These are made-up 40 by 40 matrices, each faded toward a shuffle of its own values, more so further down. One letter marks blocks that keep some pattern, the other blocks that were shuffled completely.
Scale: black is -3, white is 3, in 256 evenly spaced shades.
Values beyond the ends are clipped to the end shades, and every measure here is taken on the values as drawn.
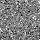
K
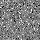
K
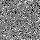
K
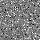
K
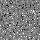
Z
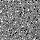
K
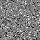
Z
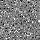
Z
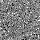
K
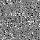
Z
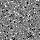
K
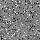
K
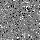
K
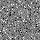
K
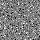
K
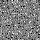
Z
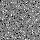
K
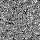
K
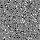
K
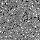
K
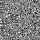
Z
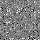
Z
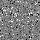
Z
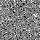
Z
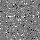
Z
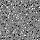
Z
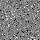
K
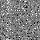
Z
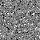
Z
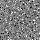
K
